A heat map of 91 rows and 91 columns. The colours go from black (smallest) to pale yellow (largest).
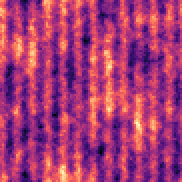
There is no overall slope. The histogram is bell-shaped. The grain runs up and down. Stripes running up and down repeat 12 times from left to right.
